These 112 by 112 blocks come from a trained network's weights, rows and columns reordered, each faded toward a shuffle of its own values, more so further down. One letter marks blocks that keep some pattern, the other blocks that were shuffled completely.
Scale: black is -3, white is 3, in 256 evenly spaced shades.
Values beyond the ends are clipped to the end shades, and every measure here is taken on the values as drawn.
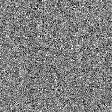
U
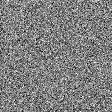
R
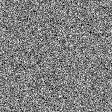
R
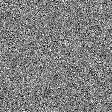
R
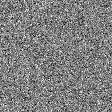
R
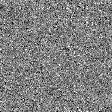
U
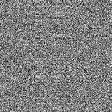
U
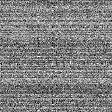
U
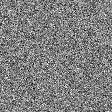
R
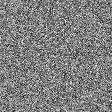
R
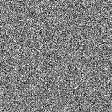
U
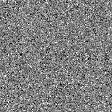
U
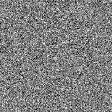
U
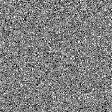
U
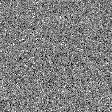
U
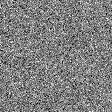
R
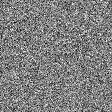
R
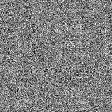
U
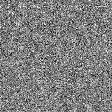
U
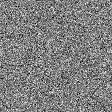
R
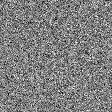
R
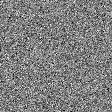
R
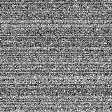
U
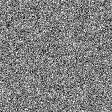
R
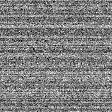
U
